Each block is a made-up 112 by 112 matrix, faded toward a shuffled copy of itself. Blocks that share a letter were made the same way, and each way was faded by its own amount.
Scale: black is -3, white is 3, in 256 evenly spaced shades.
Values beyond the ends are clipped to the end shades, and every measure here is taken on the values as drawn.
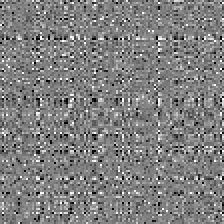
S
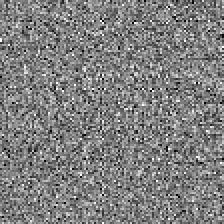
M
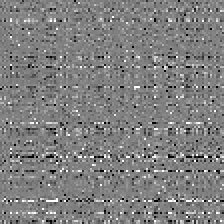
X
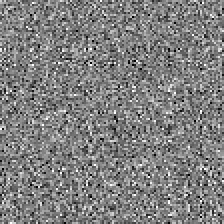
M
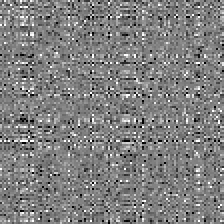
S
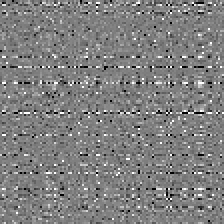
X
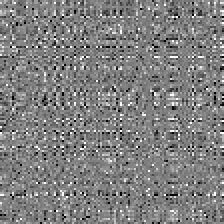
S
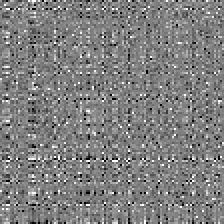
S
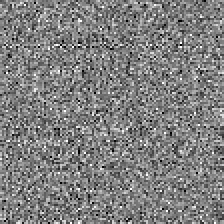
M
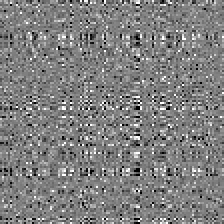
S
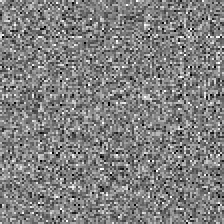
M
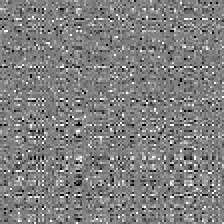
S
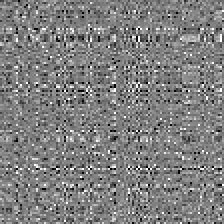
S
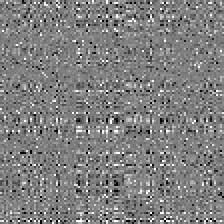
S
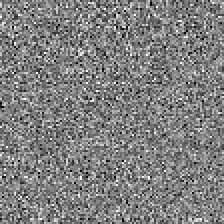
M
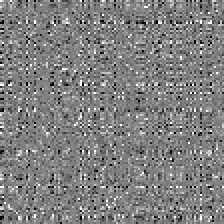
S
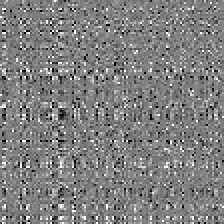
S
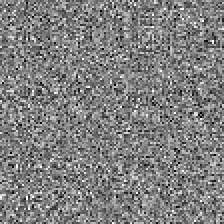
M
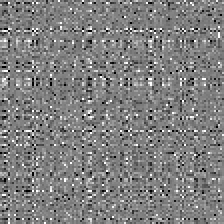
S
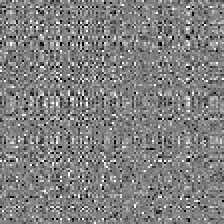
S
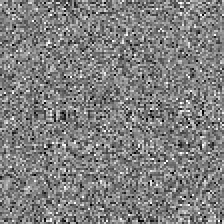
M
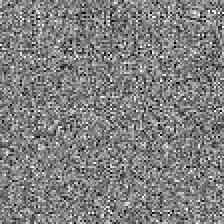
M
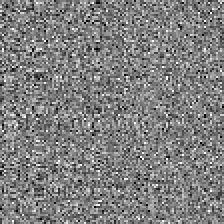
M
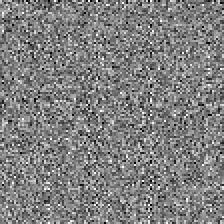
M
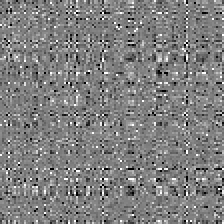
S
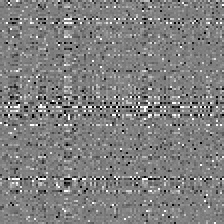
X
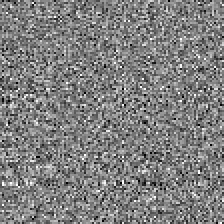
M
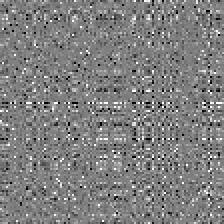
S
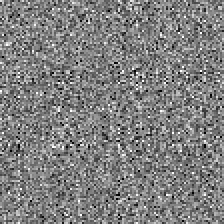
M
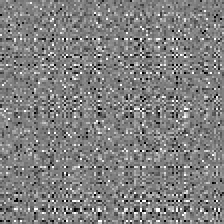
S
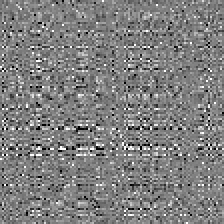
S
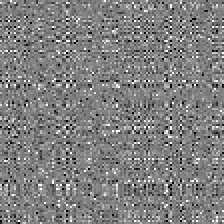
S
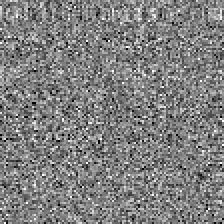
M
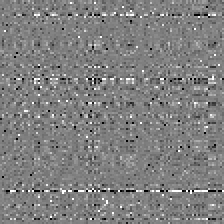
X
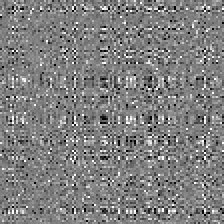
S
